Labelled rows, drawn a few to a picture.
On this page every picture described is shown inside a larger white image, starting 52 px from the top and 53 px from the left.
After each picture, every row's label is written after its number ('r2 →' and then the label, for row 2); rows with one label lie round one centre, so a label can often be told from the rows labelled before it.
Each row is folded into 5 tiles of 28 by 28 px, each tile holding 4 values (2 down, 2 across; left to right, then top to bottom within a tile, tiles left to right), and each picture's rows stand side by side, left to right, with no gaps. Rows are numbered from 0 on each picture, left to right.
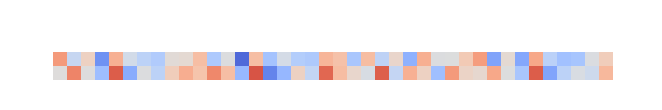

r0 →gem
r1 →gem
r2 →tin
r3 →gem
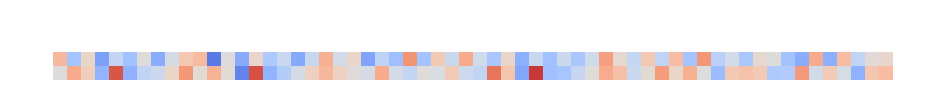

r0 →gem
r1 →gem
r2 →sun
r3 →gem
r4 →tin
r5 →tin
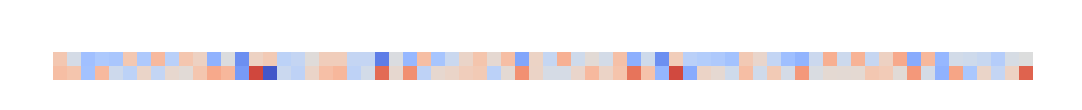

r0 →sun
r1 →gem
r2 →tin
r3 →tin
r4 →gem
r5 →sun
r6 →gem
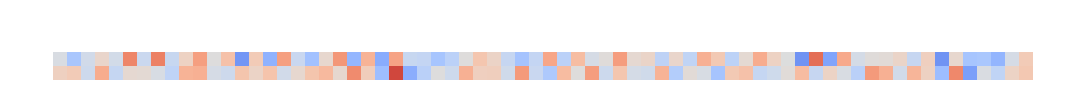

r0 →sun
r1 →tin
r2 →gem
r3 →sun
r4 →tin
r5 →tin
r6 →gem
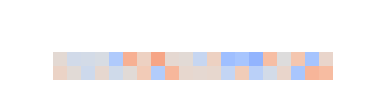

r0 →sun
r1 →sun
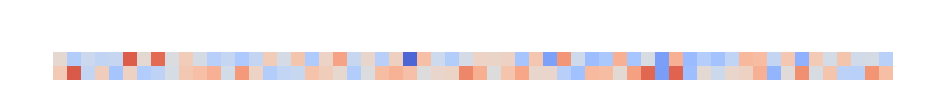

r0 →sun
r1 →sun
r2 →tin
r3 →tin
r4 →gem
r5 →tin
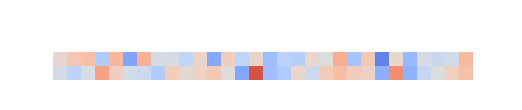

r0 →tin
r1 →gem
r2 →gem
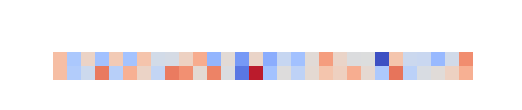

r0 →tin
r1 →gem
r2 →gem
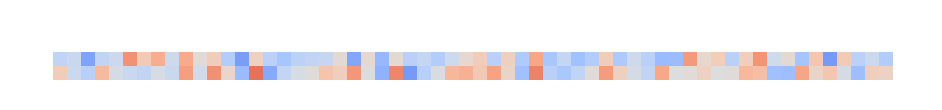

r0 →sun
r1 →gem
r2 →gem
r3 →gem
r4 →sun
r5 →tin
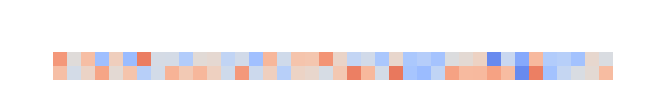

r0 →tin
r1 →sun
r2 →gem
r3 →gem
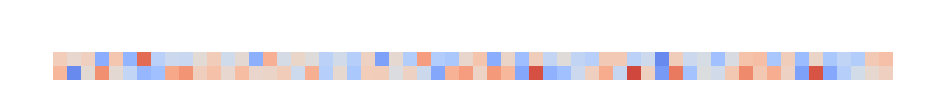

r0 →tin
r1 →sun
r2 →tin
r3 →gem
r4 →gem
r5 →gem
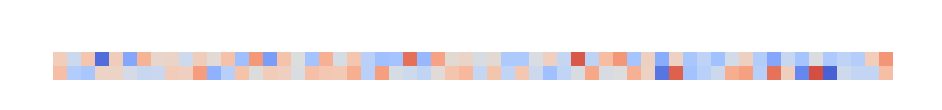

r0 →tin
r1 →tin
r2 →sun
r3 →sun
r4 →gem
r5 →gem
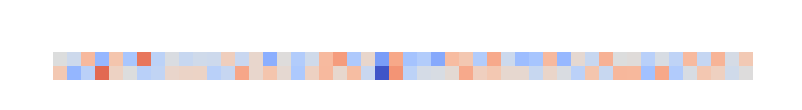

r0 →tin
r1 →tin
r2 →gem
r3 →sun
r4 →sun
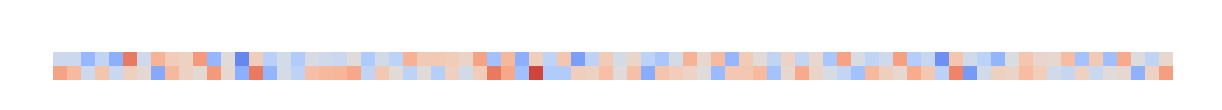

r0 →sun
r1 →gem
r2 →sun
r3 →gem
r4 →sun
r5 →tin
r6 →gem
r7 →tin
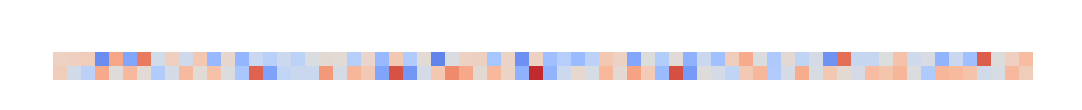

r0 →tin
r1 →gem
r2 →gem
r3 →gem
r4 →gem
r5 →tin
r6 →tin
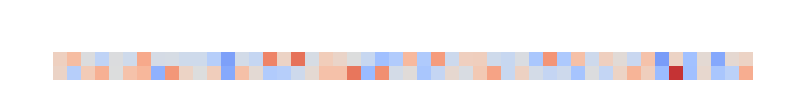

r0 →tin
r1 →sun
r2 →sun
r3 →sun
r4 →gem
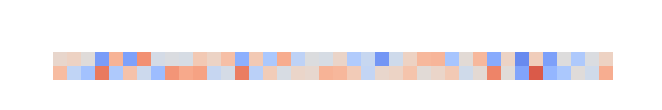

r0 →tin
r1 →tin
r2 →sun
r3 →gem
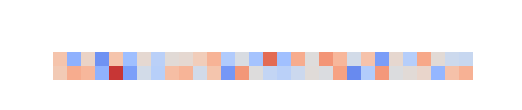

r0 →gem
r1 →sun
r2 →tin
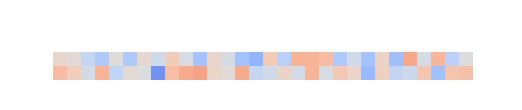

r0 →tin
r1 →sun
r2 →sun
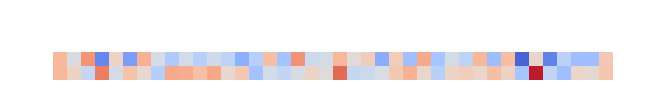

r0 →tin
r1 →sun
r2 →tin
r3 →gem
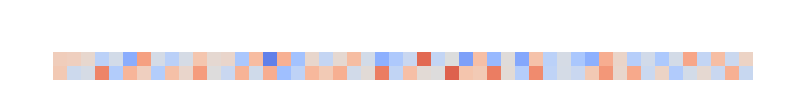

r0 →tin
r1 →tin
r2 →tin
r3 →gem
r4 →sun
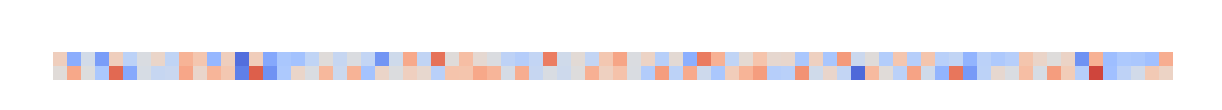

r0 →gem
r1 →gem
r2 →sun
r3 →sun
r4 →tin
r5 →tin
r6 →gem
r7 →gem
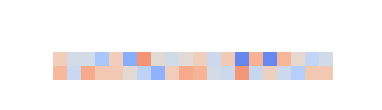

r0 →tin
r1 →tin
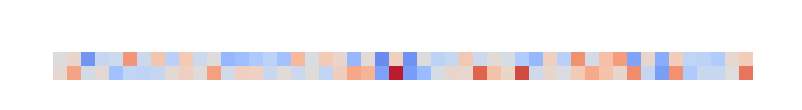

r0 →sun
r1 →sun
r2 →gem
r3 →sun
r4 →gem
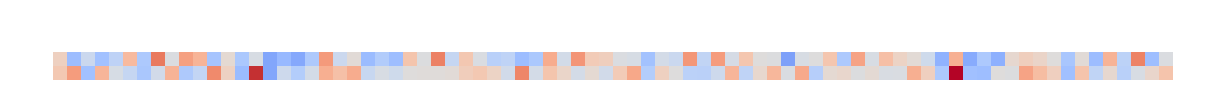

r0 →sun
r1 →gem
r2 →sun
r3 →sun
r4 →sun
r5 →sun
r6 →gem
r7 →sun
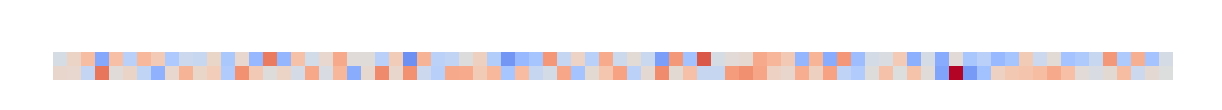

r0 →tin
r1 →sun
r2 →tin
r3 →sun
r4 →tin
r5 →tin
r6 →gem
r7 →sun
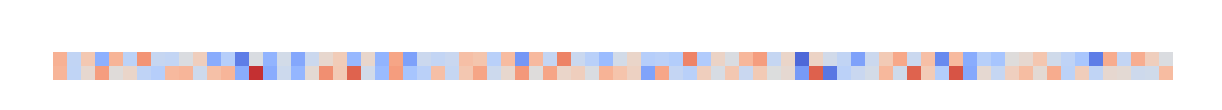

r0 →tin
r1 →gem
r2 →gem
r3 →tin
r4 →sun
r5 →gem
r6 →gem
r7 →sun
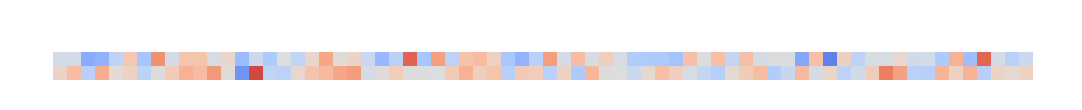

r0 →sun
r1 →gem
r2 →sun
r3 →sun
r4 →sun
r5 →tin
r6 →tin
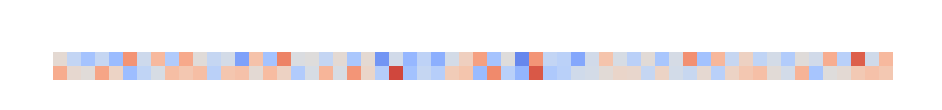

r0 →sun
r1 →tin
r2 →gem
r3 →gem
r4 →sun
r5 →sun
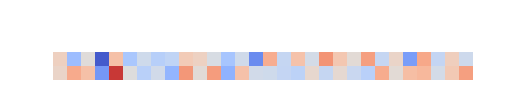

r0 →gem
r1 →sun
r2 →tin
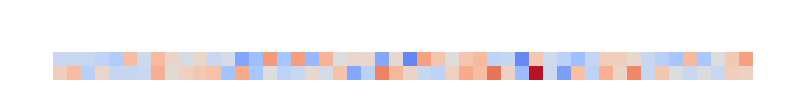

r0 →sun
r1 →sun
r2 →tin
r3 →gem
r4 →sun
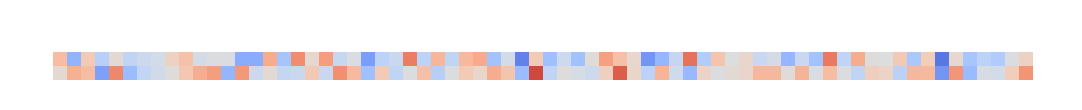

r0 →gem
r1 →sun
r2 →sun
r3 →gem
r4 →sun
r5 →sun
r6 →gem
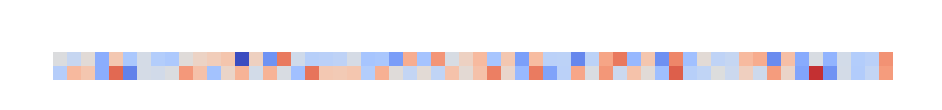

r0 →gem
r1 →tin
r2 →sun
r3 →gem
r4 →gem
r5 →gem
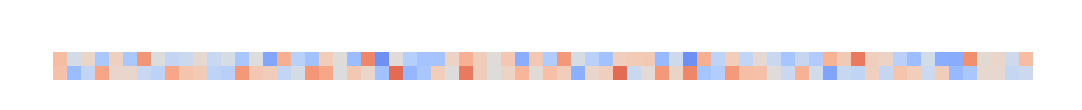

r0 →tin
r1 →tin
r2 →gem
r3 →tin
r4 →tin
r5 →sun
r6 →sun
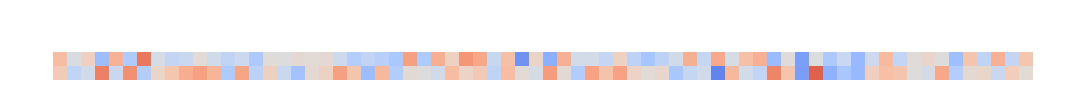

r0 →tin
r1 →sun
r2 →sun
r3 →tin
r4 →sun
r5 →gem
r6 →sun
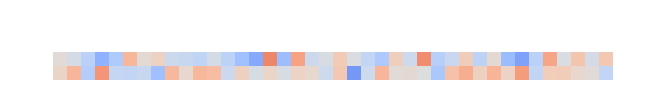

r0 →sun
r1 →sun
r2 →tin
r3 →sun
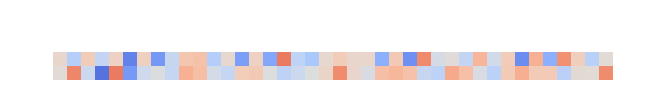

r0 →gem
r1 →tin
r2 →tin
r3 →tin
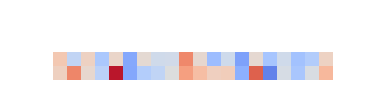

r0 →gem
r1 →gem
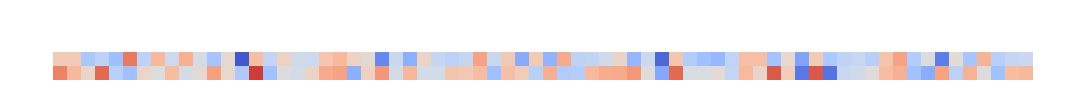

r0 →sun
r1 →gem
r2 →tin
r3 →tin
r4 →gem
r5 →gem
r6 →tin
